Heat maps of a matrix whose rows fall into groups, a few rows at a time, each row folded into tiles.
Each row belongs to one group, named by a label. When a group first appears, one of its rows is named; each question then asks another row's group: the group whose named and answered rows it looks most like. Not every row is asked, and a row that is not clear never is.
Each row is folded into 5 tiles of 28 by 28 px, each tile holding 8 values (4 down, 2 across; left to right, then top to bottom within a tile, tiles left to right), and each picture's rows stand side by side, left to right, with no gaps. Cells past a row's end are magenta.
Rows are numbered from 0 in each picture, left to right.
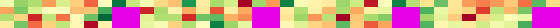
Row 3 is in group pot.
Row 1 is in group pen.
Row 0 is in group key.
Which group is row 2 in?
key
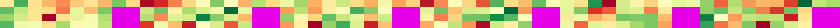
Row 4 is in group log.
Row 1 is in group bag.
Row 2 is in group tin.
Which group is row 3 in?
bag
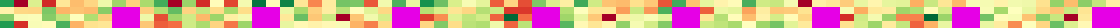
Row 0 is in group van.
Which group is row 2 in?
key
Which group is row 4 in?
pot
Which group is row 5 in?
pen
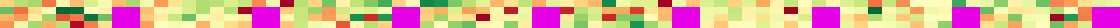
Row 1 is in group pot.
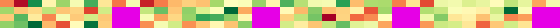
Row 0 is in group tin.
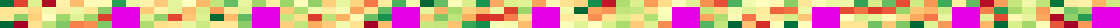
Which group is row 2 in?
key
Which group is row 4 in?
log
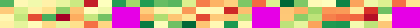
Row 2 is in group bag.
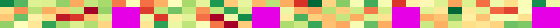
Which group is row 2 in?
tin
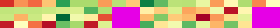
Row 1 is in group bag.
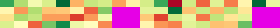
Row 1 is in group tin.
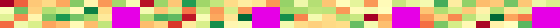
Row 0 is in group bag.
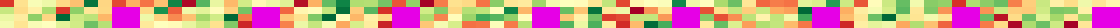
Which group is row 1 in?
log
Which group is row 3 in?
bag
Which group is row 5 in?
key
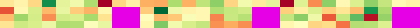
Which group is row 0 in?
pen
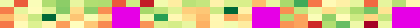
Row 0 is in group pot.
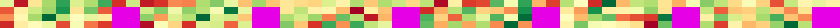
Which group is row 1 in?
bag
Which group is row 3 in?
van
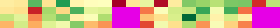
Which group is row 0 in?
tin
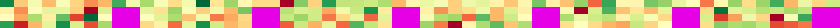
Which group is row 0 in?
van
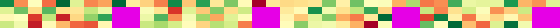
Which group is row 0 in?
key
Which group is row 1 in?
tin
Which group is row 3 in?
tin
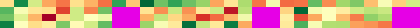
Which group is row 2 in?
log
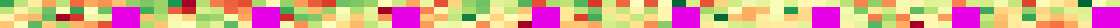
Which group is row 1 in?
log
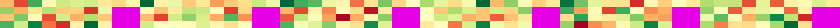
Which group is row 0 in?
tin
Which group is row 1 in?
van
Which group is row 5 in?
log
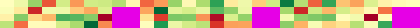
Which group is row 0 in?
log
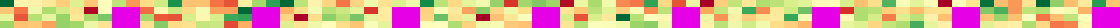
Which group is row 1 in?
key
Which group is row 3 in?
key
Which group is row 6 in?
pen
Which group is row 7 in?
key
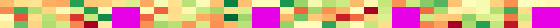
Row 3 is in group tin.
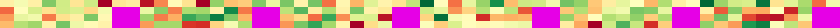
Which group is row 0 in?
pen
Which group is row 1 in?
bag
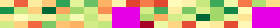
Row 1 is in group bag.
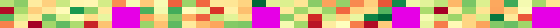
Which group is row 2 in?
key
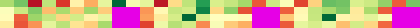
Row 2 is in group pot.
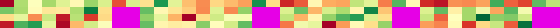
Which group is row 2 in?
bag
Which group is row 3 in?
bag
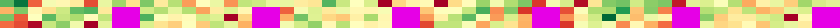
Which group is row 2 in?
pen
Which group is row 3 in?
pot
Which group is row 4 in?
pot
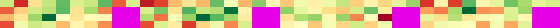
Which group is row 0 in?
pot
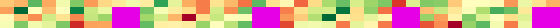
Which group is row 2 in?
pot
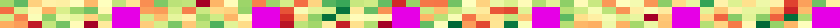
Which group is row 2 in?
pot
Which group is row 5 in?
van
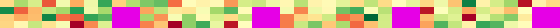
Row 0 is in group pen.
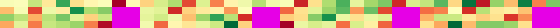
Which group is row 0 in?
tin
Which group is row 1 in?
log
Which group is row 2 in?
pot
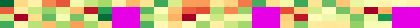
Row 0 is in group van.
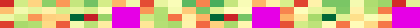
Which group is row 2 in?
pot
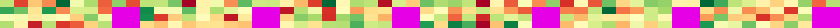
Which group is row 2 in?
pen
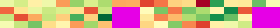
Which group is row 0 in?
van
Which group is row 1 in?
bag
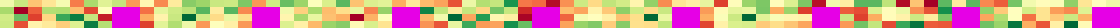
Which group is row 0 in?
log
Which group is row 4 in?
pen
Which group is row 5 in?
pot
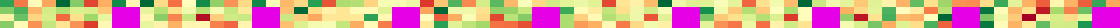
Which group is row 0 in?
key
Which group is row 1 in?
key
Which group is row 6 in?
van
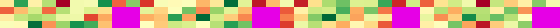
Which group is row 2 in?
pot
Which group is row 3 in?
bag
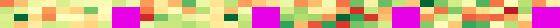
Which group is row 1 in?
pen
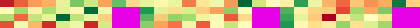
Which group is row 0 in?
bag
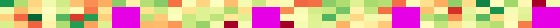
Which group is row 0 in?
van
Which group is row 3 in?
tin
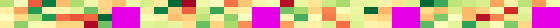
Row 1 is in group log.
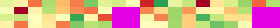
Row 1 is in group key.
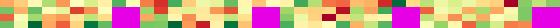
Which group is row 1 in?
tin
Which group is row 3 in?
key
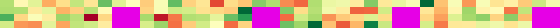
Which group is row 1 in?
key
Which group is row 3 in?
van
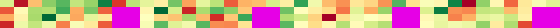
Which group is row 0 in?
pot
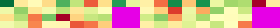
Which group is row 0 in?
key
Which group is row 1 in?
tin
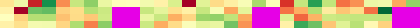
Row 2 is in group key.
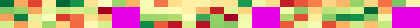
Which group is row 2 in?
bag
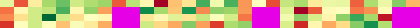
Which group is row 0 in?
pot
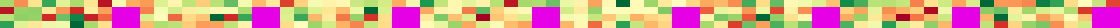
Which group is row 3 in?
key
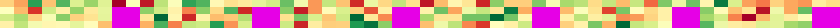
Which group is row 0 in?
tin
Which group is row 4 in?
key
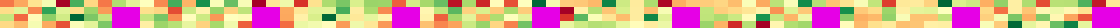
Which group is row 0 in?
bag
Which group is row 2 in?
pot
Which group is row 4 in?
pen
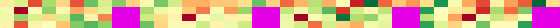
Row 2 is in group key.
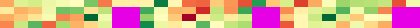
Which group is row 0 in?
pen
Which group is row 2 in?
pot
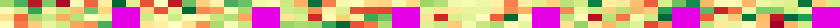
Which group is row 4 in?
key
